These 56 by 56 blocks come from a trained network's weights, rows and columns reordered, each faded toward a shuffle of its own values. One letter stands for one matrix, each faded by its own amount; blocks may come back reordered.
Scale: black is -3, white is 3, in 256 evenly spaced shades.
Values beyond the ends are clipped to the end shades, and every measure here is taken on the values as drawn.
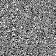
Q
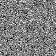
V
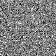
V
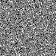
Q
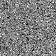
Q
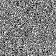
V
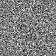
V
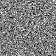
V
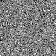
V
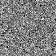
V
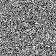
Q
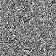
Q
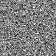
V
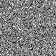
V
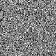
V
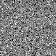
Q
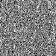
Q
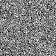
Q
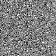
Q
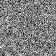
Q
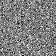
Q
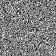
Q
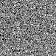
Q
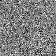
Q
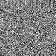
V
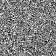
Q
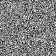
V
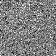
Q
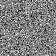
V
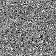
Q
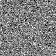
Q
